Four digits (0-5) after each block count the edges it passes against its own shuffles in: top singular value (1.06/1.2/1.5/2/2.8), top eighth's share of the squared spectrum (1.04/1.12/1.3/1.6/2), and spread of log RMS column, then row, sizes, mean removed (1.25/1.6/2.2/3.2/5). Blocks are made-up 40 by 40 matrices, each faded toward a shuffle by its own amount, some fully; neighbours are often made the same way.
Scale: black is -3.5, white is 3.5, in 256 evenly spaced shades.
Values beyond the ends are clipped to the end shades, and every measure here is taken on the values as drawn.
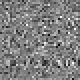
3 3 1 1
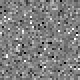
0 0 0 0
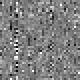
3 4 3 0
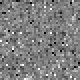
1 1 0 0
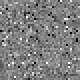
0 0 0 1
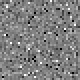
0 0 0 0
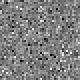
0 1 0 0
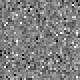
0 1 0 0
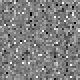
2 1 0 0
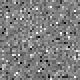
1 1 0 0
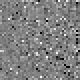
3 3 1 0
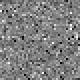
0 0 0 0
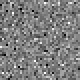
0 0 0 0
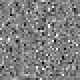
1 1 1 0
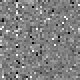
2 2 1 0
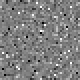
0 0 0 0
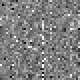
2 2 2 0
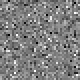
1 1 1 0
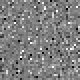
0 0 1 0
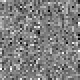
1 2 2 1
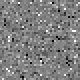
0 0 0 0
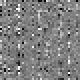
2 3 3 2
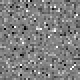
0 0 0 0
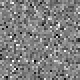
0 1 1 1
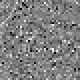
1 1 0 0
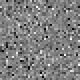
2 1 0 0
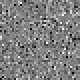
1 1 0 0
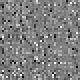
3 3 1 0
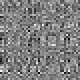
4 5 2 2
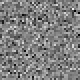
2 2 0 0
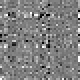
4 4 2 2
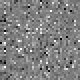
3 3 1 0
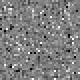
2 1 0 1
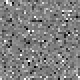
2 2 1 1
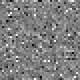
2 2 1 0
